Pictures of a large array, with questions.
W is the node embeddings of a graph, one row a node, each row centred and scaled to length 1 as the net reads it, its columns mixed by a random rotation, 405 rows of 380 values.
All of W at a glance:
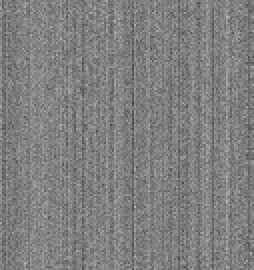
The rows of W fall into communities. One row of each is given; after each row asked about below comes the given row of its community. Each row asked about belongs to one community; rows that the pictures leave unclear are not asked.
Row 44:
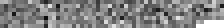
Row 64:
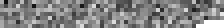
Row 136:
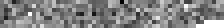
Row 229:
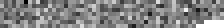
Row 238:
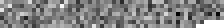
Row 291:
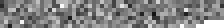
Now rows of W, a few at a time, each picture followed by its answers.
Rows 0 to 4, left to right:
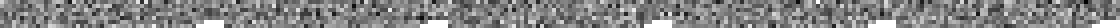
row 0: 44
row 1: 291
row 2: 238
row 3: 44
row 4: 136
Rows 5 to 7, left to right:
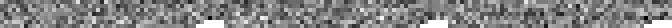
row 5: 136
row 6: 136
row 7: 291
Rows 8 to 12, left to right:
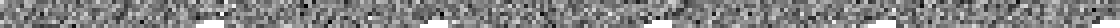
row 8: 238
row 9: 238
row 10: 136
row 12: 229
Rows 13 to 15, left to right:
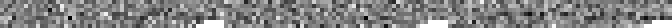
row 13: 291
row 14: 44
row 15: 291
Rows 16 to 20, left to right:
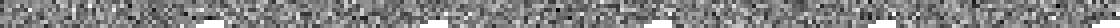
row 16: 291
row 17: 291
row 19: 238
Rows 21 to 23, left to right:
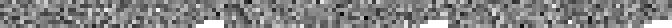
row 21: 64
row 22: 44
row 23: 44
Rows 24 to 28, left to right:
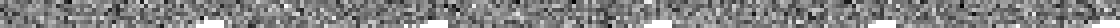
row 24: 44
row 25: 291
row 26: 44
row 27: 136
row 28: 229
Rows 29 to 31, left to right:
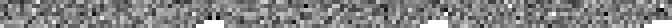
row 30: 64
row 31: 238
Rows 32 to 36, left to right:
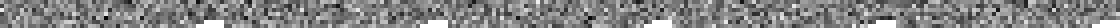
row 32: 238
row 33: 229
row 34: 136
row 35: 291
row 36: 64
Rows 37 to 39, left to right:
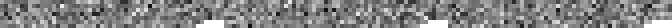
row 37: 136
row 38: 136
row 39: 44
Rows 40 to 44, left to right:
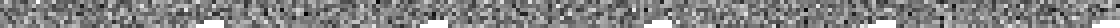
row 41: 136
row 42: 229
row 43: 291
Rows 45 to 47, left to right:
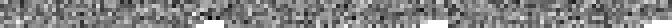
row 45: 136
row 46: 44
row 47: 44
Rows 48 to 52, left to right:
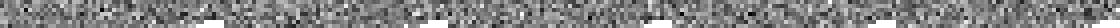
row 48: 291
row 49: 291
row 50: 291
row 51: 291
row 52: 238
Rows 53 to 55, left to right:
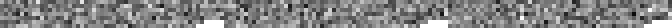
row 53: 229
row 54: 238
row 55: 291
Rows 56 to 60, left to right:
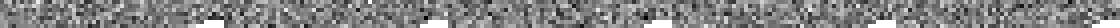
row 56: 291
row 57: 44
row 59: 136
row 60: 136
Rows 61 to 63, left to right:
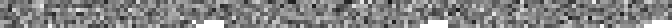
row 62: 44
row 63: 44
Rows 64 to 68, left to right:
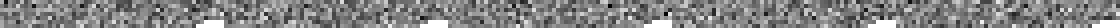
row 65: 238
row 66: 229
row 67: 136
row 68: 291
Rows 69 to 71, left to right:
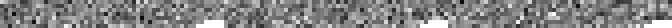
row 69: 44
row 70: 238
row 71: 291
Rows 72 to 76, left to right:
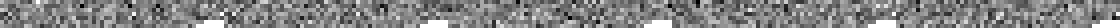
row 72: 64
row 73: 64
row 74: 44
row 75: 229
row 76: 238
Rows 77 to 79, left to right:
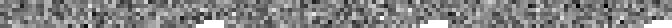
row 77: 136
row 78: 238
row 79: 64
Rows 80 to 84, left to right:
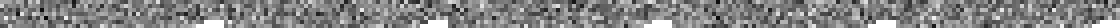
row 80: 229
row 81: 136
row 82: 44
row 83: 238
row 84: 64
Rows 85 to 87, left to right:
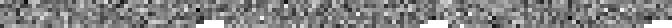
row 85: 229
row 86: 136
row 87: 238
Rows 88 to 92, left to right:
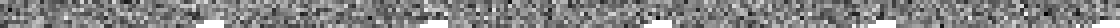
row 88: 229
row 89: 291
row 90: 136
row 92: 291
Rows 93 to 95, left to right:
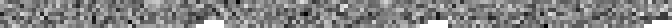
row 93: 238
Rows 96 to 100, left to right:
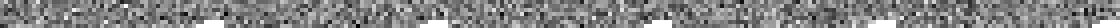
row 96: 229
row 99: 44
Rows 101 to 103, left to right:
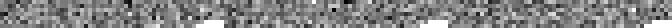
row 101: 64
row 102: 44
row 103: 229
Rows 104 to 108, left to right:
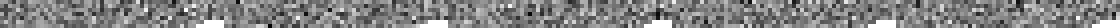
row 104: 136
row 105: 291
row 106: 136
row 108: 136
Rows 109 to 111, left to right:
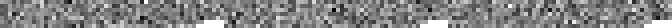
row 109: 44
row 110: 44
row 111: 136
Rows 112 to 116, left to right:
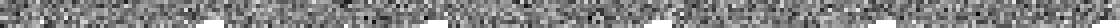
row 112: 229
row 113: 44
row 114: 44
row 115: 238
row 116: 136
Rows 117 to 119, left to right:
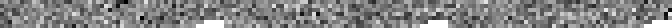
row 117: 44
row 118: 291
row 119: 64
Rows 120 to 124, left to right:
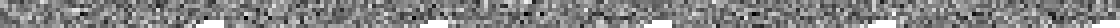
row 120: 64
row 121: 238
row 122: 291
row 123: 291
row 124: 291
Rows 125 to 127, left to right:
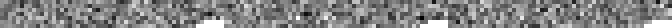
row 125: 136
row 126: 291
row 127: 44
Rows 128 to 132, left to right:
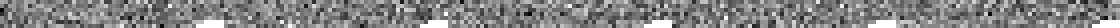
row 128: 44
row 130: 291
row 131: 44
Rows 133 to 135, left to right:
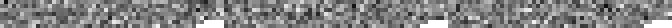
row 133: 64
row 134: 291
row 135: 64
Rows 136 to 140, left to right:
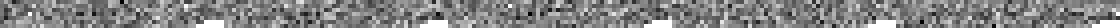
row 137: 291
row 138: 136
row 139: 44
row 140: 291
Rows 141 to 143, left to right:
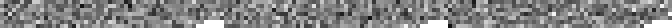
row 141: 64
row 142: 291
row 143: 229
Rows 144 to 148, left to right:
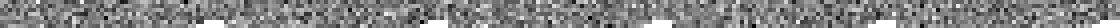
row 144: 229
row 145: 136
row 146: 44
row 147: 238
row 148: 136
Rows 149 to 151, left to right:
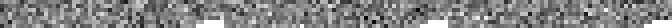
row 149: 44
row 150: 44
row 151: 136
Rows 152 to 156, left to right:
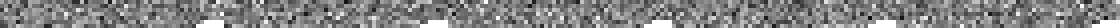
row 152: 229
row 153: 229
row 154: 64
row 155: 238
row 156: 136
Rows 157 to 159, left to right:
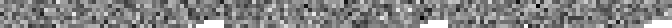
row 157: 238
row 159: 44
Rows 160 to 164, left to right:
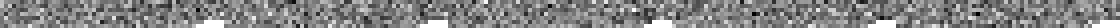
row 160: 229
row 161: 44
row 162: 229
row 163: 136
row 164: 291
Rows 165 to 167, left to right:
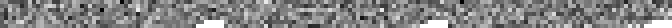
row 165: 136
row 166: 64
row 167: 291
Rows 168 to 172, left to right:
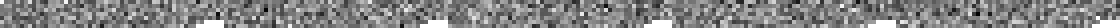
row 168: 238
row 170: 64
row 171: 44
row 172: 136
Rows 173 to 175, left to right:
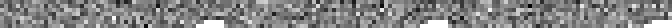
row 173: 64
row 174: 64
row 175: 64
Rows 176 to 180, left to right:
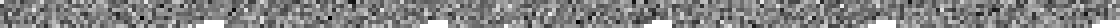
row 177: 64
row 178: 238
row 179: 44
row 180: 136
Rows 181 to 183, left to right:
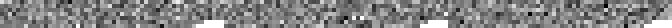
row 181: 44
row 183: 64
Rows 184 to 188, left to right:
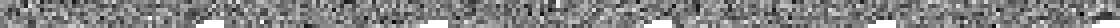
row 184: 229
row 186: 136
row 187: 136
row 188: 291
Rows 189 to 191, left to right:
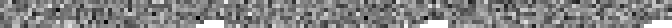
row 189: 238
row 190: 44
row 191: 229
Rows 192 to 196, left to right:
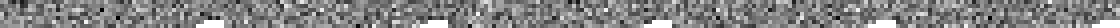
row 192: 136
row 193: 291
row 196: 238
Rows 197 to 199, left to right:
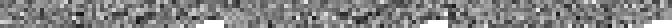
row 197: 291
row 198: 291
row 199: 44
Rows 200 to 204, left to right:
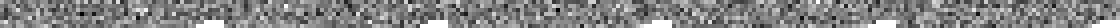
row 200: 136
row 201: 136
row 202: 44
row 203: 44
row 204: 64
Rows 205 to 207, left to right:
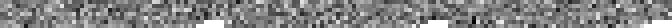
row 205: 238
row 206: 291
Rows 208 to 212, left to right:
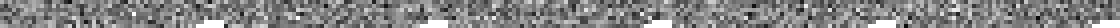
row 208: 44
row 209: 229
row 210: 136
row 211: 64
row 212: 291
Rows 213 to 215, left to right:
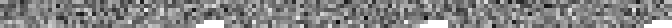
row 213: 136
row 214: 44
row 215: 229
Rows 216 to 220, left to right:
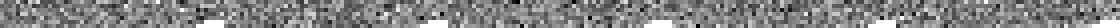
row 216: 229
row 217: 238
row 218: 44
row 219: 136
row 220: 229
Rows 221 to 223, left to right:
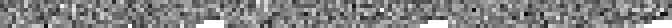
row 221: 291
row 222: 64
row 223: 291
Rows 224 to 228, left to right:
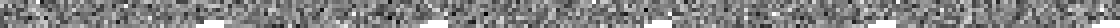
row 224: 229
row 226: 44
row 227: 291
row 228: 238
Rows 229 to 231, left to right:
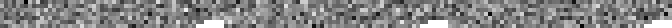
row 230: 291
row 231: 238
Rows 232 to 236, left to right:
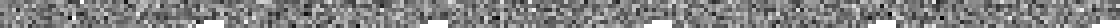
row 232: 291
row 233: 64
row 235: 238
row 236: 229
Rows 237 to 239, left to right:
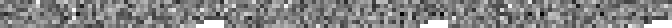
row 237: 291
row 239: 291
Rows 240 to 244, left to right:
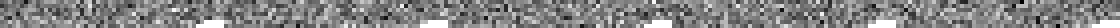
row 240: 136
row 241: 44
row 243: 44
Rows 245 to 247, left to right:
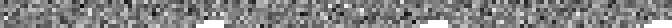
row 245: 64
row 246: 291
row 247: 238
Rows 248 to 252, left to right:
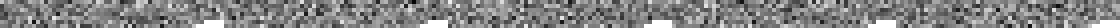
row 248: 44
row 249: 136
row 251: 44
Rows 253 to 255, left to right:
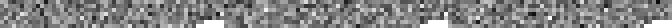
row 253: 238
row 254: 64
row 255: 64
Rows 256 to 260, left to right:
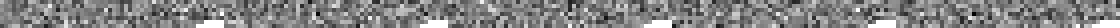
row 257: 136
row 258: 44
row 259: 229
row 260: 291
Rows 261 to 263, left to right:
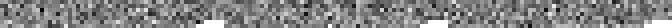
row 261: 136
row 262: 64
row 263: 44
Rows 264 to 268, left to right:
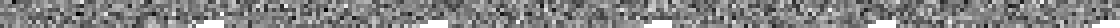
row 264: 291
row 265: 291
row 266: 291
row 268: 44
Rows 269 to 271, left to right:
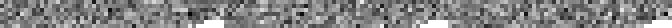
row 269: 238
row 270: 64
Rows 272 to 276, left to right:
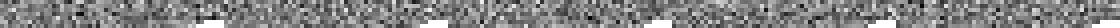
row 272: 291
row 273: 136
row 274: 44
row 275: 291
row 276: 229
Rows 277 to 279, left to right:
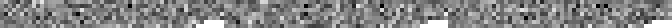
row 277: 64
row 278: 64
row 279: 64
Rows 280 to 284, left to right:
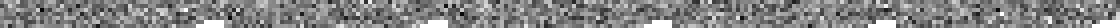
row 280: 136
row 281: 44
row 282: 44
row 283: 229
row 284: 291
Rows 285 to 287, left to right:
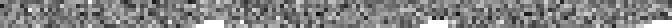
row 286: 136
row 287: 291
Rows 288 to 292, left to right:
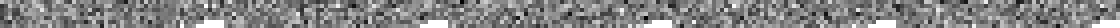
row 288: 44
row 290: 291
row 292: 44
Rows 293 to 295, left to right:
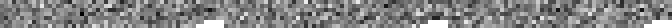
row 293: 44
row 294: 291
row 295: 136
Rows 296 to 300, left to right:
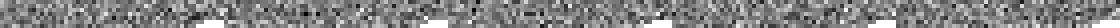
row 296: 238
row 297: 136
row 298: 291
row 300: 44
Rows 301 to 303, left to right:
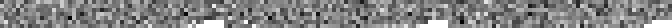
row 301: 291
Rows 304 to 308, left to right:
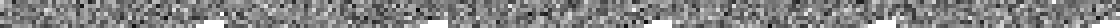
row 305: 44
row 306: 136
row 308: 229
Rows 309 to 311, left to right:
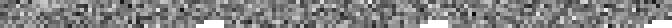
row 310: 44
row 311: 64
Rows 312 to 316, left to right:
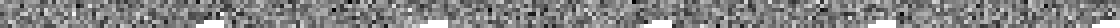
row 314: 136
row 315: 44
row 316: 64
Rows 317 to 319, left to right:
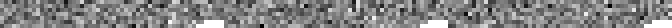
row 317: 229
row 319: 229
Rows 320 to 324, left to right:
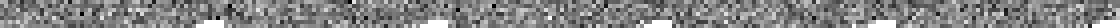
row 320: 136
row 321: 44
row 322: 64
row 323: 44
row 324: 238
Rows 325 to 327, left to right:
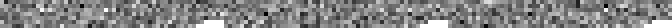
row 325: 64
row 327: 64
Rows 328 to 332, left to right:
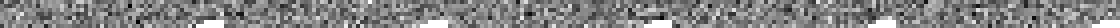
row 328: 291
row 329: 44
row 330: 291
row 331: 229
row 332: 64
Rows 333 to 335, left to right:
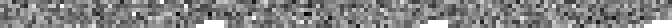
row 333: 136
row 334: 64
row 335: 44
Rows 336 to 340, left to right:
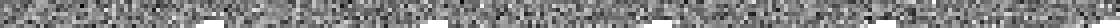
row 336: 64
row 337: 44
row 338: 291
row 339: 291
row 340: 229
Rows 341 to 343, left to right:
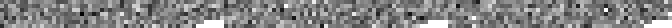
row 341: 136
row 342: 291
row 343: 64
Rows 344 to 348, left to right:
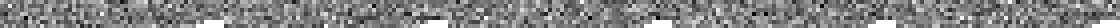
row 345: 291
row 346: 136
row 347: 136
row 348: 229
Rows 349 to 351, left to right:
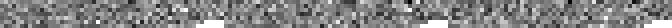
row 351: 136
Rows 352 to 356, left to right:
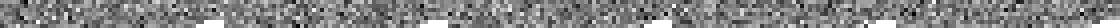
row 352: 229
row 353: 44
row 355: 64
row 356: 229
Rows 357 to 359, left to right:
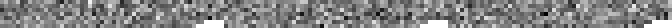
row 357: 136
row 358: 291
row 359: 136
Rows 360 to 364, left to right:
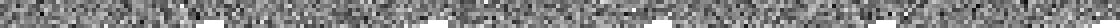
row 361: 44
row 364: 64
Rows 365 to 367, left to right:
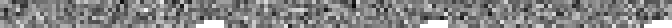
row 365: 136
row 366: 64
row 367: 238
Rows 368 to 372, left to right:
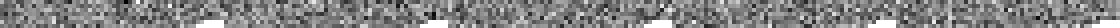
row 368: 44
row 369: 136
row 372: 44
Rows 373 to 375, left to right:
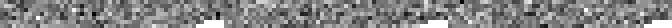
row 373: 136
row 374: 291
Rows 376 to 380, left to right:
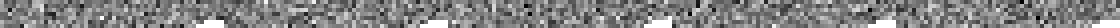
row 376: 64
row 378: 136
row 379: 229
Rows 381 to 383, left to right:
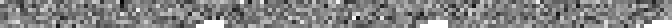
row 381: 136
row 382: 229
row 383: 64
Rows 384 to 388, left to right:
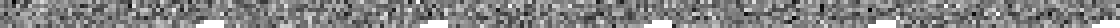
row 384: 64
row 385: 238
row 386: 291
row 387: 229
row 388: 291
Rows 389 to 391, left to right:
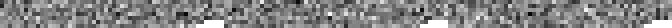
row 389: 291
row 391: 136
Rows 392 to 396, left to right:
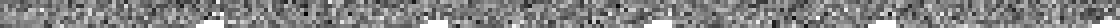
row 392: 64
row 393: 136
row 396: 229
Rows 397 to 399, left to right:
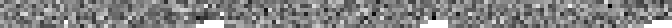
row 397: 238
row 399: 291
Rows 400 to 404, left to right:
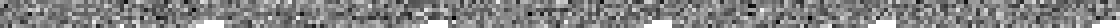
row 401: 291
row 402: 136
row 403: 64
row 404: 44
